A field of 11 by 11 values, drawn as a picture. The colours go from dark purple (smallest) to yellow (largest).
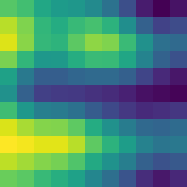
Lone odd cells: none. Stripes: horizontal, repeating 2 times. Ninth with the highest average: bottom left. Slope: up to the left.
